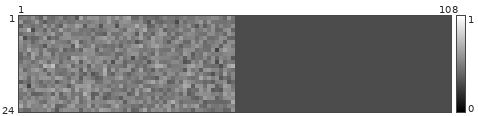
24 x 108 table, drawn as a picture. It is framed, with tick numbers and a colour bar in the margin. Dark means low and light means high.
The table splits into one row of 2 panels. Panel 1,1: middling, fine-grained. Panel 1,2: low, flat.
